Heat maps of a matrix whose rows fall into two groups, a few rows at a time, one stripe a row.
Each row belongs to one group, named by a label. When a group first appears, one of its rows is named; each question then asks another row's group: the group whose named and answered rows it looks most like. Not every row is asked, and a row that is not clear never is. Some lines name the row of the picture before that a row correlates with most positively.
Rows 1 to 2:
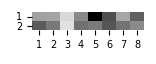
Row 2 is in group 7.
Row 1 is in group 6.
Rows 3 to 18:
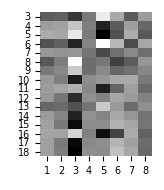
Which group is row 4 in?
6
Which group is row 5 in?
6
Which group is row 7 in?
6
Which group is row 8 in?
7
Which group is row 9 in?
7
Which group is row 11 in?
6
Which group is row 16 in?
6
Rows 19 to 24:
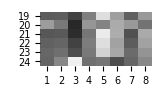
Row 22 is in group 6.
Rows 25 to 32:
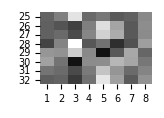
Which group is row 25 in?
7
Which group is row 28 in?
7
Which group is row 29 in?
6
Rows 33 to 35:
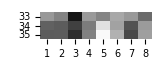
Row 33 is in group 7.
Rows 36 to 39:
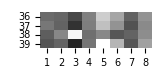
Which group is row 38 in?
7
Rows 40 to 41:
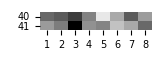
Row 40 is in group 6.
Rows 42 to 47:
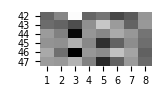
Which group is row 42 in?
7
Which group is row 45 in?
6
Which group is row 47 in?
6
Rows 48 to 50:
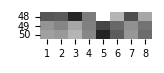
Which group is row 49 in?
6
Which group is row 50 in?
6
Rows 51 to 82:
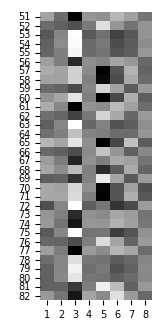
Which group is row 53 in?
7
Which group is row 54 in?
7
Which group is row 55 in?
7
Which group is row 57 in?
6
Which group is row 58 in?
6
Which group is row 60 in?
6
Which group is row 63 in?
7
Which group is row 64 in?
7
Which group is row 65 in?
6
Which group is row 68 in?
6
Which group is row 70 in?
6
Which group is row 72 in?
7
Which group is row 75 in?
7
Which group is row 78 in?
7
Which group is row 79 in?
7
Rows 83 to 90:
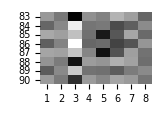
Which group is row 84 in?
7
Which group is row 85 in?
6
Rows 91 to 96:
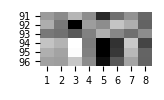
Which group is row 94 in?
6
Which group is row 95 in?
6
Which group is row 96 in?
6
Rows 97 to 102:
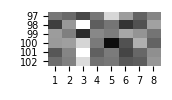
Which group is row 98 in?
7
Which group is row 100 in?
6
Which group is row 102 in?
7
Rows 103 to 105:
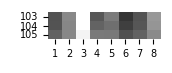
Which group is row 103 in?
7
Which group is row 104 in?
7
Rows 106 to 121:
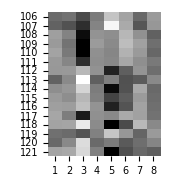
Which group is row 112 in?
6
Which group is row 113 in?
7
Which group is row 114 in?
6
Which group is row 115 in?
6
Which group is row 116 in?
6
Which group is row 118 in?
6
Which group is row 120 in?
7
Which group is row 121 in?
6
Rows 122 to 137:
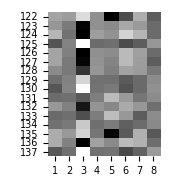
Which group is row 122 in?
6
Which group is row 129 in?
7
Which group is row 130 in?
7
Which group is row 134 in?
7
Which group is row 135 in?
6
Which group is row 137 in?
7
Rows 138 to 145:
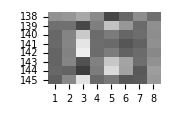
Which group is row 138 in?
6
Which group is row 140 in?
7
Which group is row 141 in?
7
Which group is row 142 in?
7
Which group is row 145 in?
7
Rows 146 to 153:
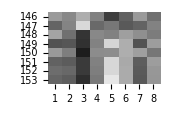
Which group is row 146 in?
6
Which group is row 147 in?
7
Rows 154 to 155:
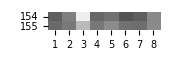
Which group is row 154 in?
7
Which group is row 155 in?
7
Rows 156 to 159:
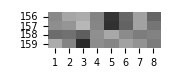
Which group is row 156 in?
6
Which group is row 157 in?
6
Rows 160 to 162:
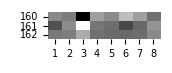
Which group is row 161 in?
7
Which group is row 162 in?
7
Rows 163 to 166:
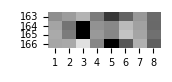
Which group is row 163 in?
6
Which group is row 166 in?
6
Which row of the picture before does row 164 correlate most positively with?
160
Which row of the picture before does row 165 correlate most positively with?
160
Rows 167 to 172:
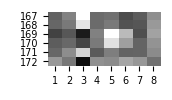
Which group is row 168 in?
7
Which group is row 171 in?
7
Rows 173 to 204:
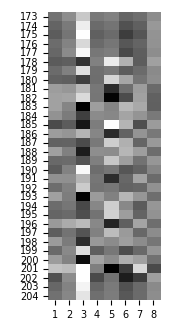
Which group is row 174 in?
7
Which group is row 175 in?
7
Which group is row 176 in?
7
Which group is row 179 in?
7
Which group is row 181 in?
6
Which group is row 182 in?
6
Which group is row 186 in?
6
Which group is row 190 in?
7
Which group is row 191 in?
6
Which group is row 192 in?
7
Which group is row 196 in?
6
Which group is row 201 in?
6
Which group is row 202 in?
7
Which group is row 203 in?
7
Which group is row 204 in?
7
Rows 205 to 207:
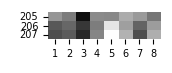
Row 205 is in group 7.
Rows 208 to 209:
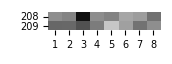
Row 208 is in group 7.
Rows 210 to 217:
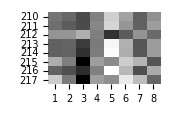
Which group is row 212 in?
6
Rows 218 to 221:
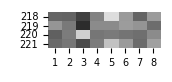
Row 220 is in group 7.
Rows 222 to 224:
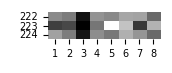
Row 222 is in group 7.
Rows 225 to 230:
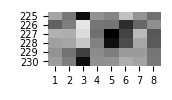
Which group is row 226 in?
7
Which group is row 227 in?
6
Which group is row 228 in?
6
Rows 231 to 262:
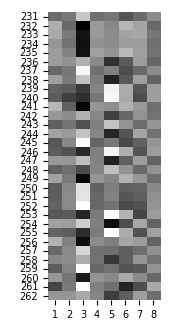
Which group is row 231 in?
7
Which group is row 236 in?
6
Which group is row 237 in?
7
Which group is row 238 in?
6
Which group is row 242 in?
6
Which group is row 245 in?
7
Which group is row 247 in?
6
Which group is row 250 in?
7
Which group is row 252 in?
7
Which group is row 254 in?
6
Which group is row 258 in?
6
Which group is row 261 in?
7
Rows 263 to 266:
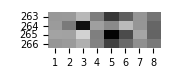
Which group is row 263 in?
6
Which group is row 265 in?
6
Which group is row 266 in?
6
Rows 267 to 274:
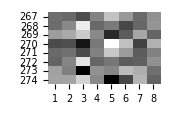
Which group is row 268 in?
7
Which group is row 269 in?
6
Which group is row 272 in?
7
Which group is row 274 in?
6
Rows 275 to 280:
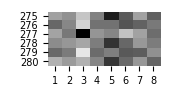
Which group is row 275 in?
6
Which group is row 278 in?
6
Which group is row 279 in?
7
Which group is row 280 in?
6
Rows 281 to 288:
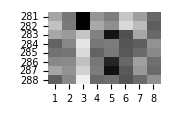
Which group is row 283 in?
6
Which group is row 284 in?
7
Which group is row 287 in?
6
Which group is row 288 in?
7
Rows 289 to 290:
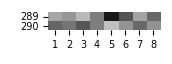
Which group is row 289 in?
6
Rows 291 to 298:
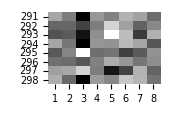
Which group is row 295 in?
7
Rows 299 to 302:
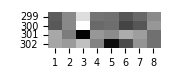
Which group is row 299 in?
7
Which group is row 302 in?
6
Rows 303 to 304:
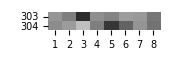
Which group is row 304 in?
6
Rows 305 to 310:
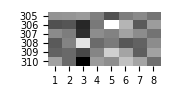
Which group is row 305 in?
6
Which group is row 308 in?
7
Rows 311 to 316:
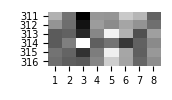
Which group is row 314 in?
7
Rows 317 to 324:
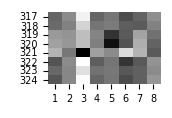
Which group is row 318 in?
7
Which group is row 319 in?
6
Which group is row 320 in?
6
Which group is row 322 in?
7
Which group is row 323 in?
7
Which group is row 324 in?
7
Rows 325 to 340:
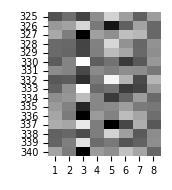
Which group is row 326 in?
6
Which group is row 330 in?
7
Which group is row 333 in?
7
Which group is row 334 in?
6
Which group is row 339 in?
7
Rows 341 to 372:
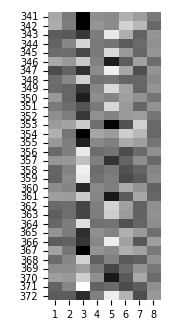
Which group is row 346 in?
6
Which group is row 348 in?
7
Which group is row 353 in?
6
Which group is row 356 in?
7
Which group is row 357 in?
6
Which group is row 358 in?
7
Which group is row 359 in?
7
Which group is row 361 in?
6
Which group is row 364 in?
7
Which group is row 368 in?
7
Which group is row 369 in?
6
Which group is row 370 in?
6
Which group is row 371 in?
7
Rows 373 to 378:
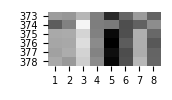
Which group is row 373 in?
6
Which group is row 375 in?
6
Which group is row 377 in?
6
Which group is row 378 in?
6
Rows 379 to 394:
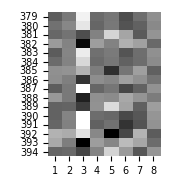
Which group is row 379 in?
7
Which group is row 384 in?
7
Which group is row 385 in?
6
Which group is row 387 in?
7
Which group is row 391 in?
7
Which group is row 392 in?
6
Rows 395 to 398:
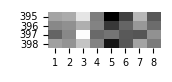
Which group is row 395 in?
6
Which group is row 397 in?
7
